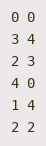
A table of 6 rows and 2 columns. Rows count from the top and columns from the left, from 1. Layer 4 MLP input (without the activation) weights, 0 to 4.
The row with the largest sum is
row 2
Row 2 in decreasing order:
4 3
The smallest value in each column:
0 0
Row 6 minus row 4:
-2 2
